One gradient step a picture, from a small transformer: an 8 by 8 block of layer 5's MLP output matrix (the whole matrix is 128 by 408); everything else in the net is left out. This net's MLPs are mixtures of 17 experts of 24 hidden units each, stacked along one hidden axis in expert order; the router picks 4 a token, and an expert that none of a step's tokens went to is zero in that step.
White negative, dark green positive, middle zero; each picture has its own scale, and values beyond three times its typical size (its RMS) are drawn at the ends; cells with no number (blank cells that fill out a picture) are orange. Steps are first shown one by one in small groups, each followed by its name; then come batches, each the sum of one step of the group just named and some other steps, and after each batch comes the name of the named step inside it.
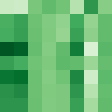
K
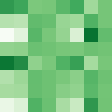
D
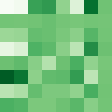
K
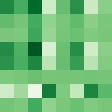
D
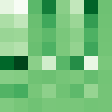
D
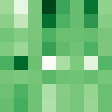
K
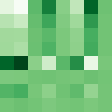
D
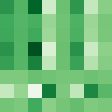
K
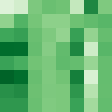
K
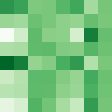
D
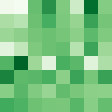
K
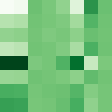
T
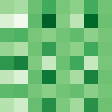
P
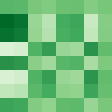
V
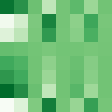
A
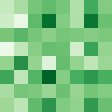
P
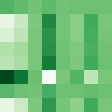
A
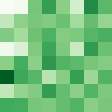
T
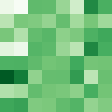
T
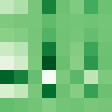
V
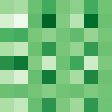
P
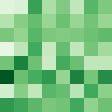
T
